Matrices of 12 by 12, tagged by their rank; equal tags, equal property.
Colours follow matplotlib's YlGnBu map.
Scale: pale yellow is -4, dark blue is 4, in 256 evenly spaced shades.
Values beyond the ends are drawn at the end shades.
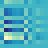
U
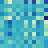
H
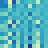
H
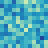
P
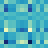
U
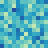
P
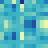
H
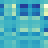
U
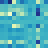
H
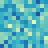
P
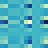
U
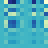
U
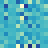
H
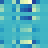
U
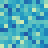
P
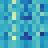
H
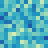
P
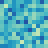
P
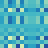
U
